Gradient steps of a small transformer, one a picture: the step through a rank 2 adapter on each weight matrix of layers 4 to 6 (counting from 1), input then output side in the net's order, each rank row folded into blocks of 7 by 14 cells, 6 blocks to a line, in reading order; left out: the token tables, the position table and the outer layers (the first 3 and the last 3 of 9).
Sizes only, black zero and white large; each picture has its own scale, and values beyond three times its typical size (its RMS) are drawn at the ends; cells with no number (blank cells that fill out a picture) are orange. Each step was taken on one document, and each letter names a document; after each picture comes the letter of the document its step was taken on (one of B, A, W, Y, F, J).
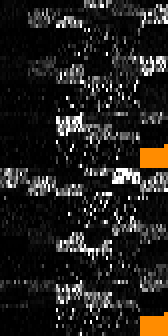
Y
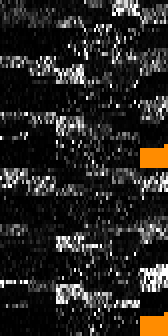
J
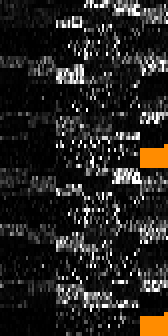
J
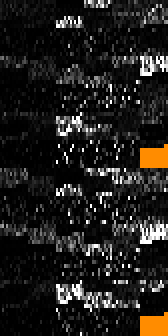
Y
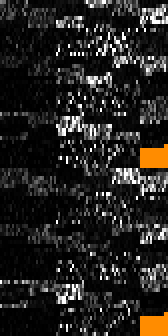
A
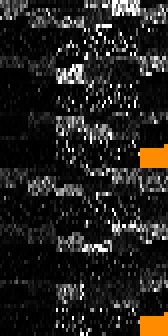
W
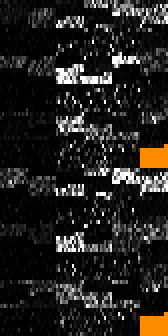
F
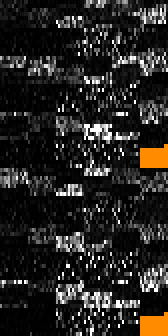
J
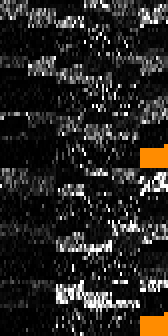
W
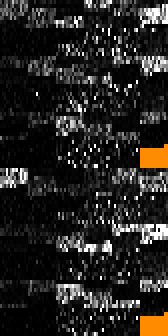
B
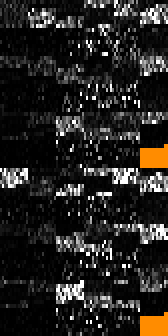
Y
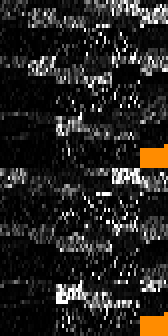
W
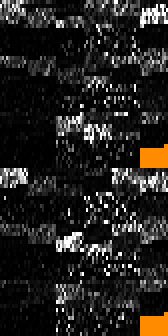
Y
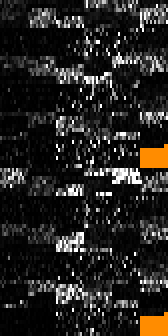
J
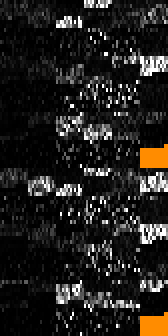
Y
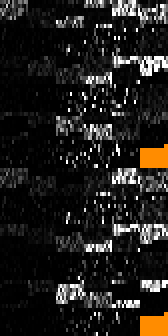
B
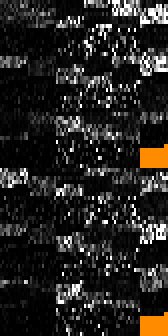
Y
